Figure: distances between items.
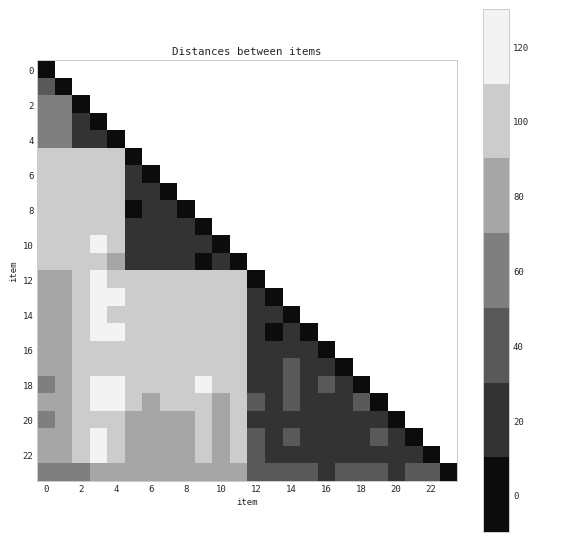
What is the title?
Distances between items
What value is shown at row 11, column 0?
100
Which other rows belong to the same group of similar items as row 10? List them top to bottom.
5, 6, 7, 8, 9, 11
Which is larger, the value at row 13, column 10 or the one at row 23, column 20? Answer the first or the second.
the first
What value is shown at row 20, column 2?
100
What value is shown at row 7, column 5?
20
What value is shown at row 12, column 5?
100
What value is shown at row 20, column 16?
20
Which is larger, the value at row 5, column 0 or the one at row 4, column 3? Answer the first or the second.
the first
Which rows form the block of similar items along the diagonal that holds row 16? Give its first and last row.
12 to 23
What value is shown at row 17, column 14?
40
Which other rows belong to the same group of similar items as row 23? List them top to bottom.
12, 13, 14, 15, 16, 17, 18, 19, 20, 21, 22
